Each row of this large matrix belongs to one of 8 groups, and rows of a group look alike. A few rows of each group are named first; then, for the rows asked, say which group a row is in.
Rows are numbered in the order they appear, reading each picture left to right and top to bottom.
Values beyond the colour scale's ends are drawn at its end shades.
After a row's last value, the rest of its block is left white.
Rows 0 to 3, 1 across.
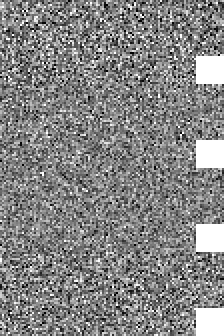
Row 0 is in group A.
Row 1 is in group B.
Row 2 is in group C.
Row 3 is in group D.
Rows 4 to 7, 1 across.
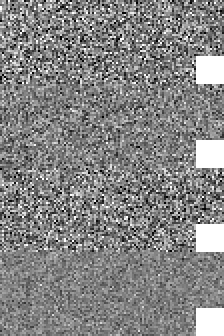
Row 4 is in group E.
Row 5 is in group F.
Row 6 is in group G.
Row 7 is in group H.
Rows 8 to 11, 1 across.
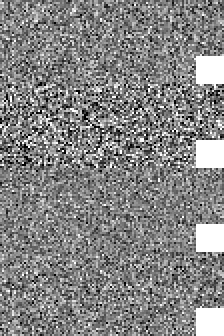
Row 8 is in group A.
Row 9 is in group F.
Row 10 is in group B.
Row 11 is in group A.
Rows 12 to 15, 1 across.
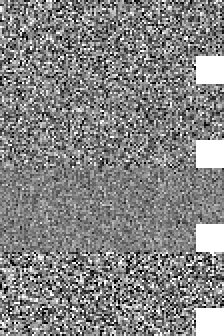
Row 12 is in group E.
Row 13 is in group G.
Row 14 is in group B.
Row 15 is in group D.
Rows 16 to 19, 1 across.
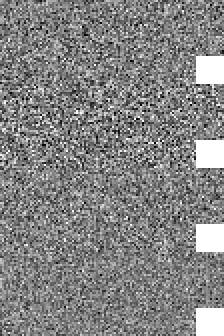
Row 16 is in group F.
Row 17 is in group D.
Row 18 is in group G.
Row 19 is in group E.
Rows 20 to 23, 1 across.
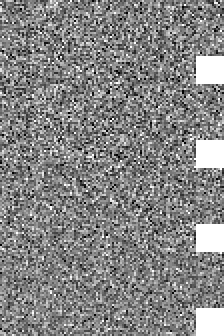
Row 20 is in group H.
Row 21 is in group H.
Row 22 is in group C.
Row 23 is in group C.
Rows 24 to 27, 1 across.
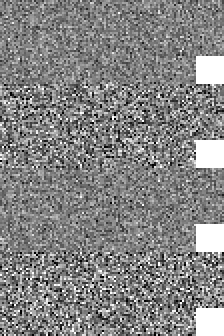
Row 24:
B
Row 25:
D
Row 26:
D
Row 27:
B
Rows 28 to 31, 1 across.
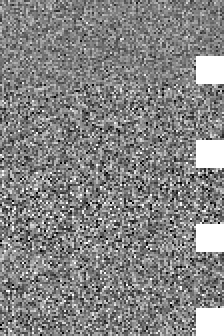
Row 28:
E
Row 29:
F
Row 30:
A
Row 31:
A
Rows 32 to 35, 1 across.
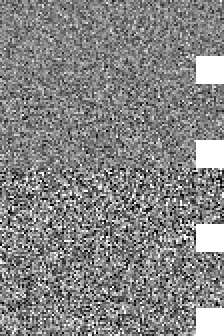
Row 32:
C
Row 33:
D
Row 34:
C
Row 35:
H
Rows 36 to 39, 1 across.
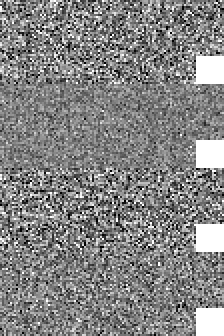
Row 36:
H
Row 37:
G
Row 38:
D
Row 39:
B
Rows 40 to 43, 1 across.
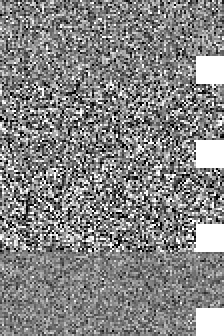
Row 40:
B
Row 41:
D
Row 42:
H
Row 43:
G
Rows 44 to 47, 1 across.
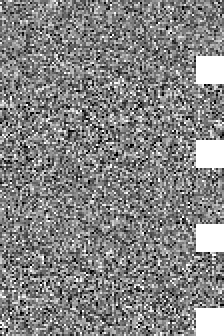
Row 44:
H
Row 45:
F
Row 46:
B
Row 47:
D
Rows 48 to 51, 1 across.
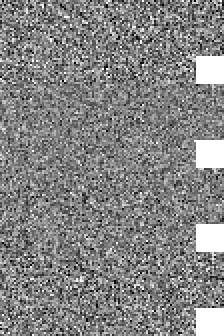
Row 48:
C
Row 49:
D
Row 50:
F
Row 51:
D
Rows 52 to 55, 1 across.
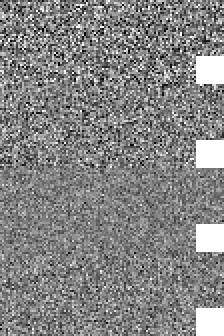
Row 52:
G
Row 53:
F
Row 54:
G
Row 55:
A
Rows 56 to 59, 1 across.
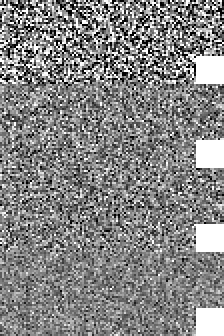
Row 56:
C
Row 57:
A
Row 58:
D
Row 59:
H
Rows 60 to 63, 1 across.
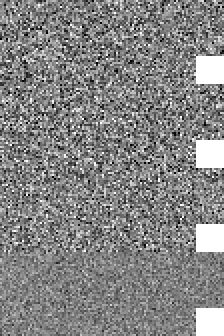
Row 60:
F
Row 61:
G
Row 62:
B
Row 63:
E
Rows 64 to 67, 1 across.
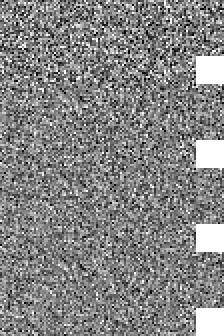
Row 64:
G
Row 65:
C
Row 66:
C
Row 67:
C
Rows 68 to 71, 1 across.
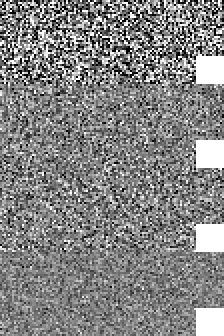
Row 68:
B
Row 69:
E
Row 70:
C
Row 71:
D
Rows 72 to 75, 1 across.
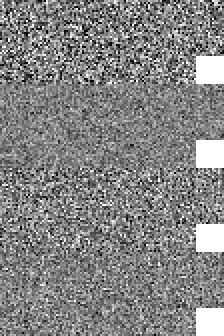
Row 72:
F
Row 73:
F
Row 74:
B
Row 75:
B
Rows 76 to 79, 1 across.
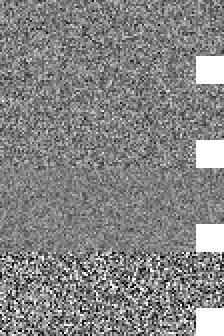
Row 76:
F
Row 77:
G
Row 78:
F
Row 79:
C
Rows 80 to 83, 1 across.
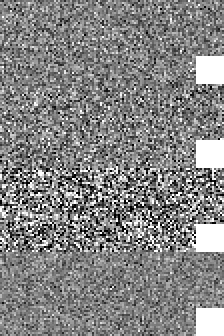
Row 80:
G
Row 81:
A
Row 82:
D
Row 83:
H
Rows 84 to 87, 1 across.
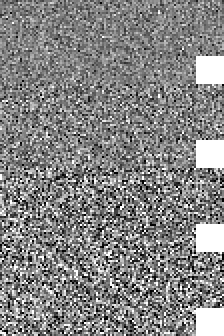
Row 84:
B
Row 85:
B
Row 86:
E
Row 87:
C
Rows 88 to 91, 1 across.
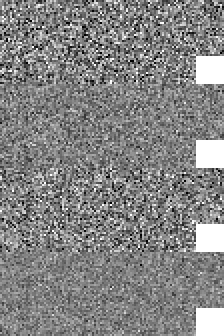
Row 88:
F
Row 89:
F
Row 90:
H
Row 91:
H
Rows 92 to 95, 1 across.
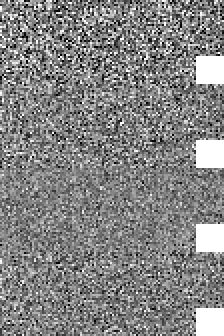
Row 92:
E
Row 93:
E
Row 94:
A
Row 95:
E
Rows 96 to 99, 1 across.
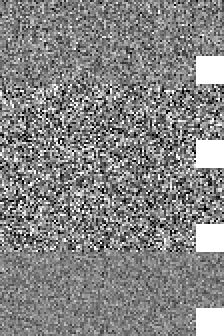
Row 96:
B
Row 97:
H
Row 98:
G
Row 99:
G
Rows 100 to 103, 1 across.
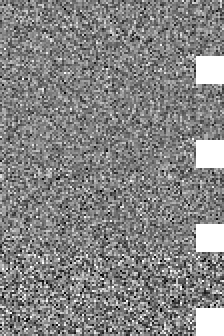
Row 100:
C
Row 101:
C
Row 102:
E
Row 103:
G
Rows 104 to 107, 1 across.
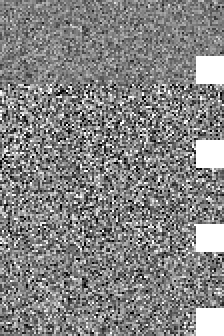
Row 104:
F
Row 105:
E
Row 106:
D
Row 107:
F
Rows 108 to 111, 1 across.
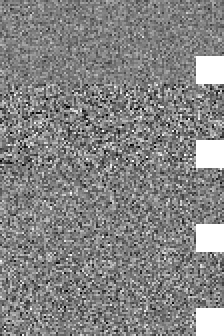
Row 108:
D
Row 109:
F
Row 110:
C
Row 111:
E
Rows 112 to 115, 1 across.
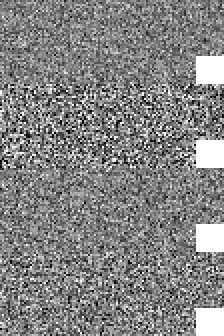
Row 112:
G
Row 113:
E
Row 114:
G
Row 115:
D
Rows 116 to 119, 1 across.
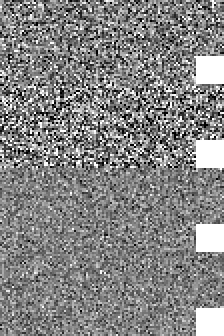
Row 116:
D
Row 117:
G
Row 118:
C
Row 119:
A
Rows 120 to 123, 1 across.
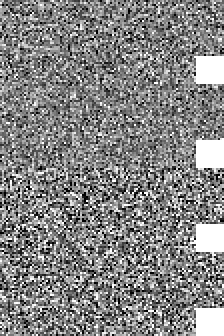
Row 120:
D
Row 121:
A
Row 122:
F
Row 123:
D
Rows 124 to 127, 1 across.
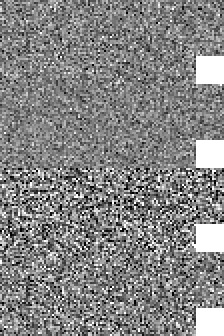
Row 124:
H
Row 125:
C
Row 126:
D
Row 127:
H
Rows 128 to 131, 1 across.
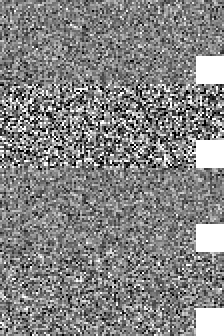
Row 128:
F
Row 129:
G
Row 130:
F
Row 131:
D
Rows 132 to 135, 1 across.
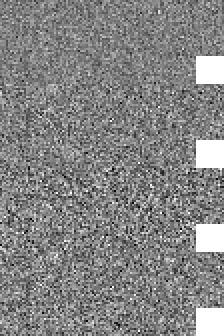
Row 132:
B
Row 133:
H
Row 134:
C
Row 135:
H
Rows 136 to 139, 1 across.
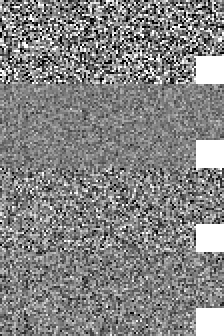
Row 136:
D
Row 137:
F
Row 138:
C
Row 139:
F
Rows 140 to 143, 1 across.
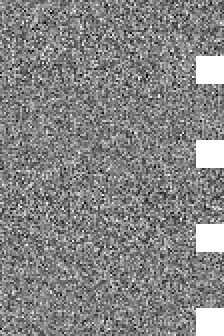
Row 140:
A
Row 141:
B
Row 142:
G
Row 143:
C
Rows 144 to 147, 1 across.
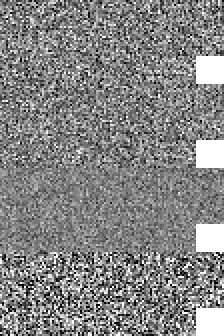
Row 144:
B
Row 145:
B
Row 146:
A
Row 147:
H
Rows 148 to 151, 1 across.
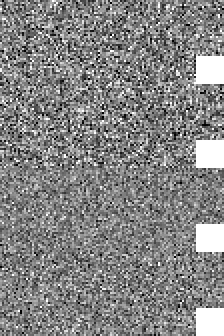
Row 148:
H
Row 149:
G
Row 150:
A
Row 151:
B
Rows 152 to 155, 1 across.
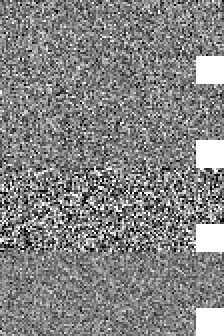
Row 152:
B
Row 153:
E
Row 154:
F
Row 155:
C
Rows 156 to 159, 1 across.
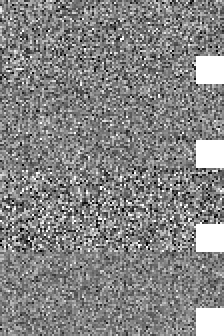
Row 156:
E
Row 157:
B
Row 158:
A
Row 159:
A
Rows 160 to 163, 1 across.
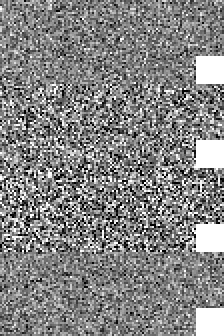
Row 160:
E
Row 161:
H
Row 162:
E
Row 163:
F
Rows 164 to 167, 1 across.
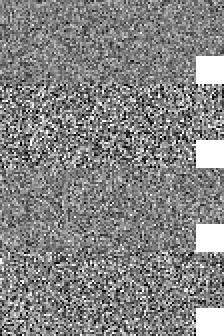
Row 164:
F
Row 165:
B
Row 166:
H
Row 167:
E
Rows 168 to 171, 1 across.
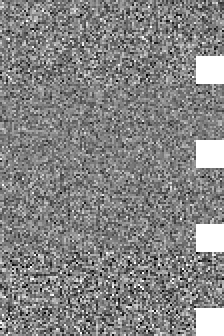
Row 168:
A
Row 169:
D
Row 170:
G
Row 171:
D
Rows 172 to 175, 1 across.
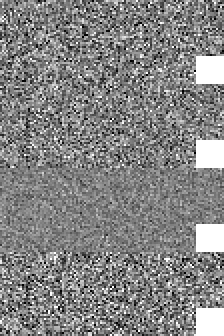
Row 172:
F
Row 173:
H
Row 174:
C
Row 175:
H
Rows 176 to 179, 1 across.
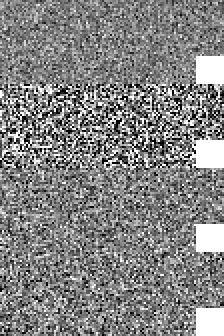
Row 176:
A
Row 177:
E
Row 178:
D
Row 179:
F
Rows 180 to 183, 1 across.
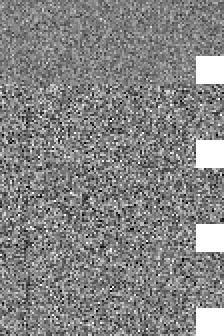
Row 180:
A
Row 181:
H
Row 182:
F
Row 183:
H
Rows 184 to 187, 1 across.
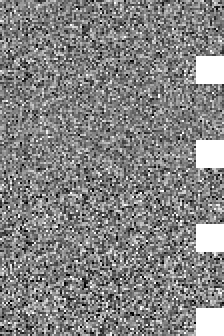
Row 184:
F
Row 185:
B
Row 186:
F
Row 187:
F
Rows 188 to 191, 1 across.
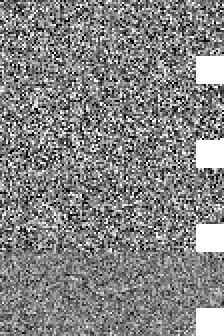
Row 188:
G
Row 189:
A
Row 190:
F
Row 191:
F
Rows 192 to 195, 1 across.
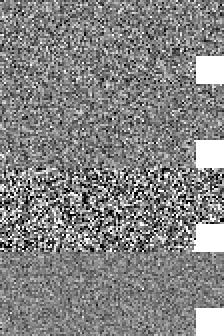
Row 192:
G
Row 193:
D
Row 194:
F
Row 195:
D
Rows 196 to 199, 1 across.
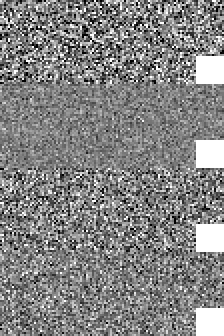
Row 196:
F
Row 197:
D
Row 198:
G
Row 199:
A
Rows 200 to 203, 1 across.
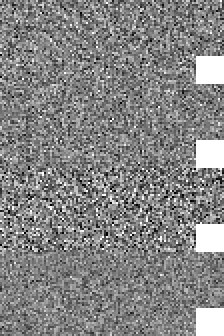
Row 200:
C
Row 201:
H
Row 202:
C
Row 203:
F
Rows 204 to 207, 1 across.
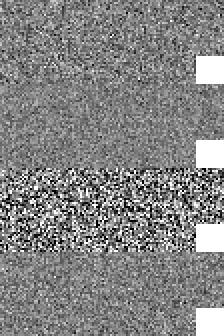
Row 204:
H
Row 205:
A
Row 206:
A
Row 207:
G
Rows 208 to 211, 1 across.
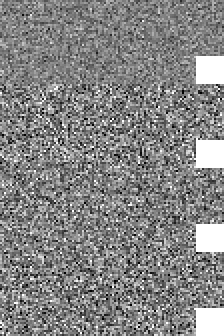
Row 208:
D
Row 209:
H
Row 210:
G
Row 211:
D
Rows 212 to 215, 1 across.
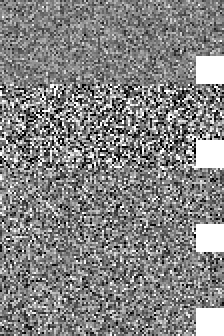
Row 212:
G
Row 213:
H
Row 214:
E
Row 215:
F
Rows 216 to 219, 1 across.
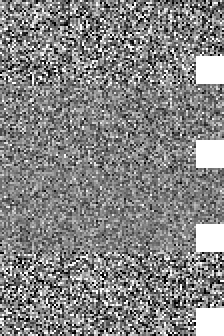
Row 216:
A
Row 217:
G
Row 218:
A
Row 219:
G
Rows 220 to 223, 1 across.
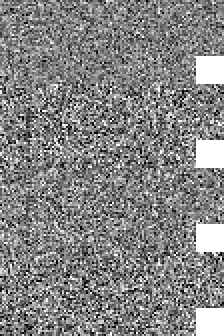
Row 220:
D
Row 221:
H
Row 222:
H
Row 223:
F
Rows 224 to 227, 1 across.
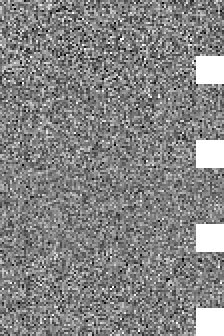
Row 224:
E
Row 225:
B
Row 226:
F
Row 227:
H
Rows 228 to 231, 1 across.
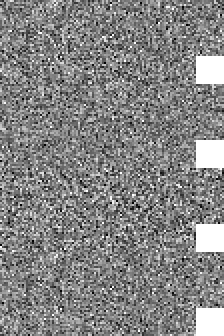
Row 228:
H
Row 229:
D
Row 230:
C
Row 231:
H
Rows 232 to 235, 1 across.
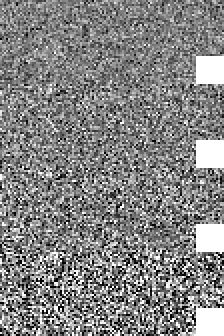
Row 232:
F
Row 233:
E
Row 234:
E
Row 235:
H
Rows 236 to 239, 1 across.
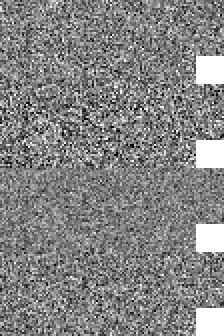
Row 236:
H
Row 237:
F
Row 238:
F
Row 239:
F
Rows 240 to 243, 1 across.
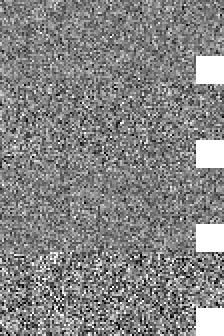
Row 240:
H
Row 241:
E
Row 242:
G
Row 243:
H
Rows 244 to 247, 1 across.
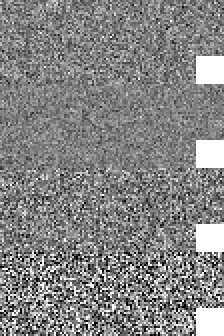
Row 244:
H
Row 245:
F
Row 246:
G
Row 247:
B
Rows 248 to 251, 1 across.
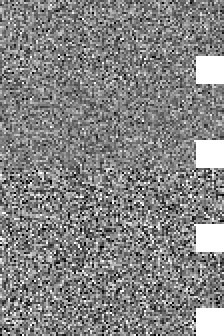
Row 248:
E
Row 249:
D
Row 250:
D
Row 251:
E
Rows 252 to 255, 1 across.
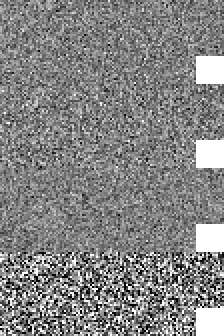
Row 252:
E
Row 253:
A
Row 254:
F
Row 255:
A
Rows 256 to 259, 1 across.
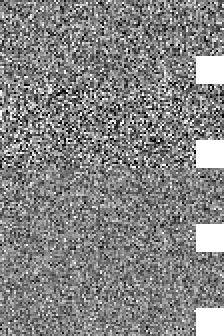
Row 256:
G
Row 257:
E
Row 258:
G
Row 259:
A
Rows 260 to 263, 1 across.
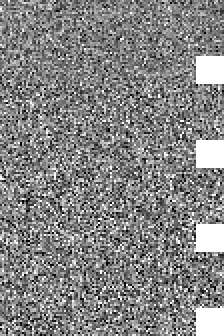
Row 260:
E
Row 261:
B
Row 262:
H
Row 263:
A
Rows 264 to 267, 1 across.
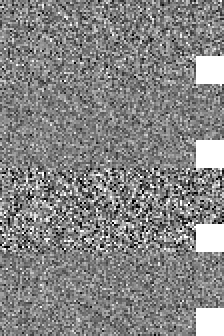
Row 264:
C
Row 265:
C
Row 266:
C
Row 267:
B
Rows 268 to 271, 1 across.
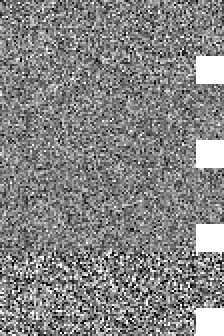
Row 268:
B
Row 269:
H
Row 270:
F
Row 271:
C
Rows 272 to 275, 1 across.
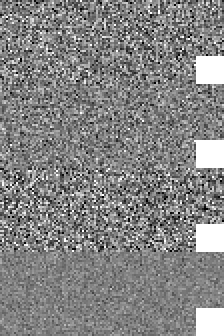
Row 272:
B
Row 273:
D
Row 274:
G
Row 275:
H
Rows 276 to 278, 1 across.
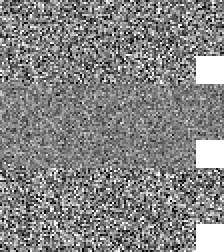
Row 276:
D
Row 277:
E
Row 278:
H
